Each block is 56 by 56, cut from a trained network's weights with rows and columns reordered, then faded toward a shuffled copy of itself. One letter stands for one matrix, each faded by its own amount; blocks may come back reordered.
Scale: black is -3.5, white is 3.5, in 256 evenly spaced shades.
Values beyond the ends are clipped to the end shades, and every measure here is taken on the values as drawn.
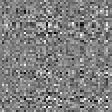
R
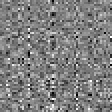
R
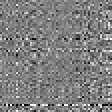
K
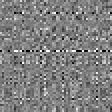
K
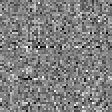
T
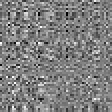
R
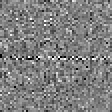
T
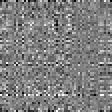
K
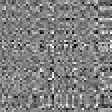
R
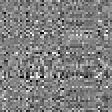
K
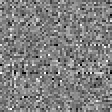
T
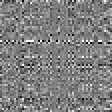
K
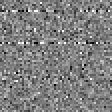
T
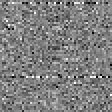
T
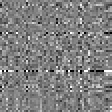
K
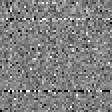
T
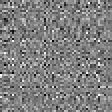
R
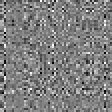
R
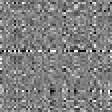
K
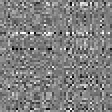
K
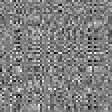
R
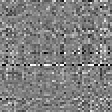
K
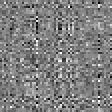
R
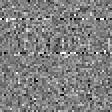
T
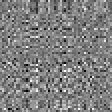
R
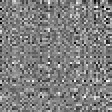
R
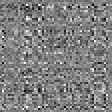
R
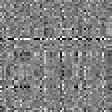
K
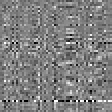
K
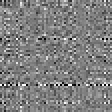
K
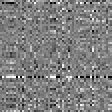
K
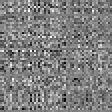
R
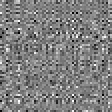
R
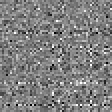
T
